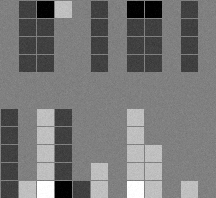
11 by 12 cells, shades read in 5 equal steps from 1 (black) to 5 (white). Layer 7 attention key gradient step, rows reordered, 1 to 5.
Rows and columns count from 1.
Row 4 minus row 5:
0 -1 -1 0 0 -1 0 -1 -1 0 -1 0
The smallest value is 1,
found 4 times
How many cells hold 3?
79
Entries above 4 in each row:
0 0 0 0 0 0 0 0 0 0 2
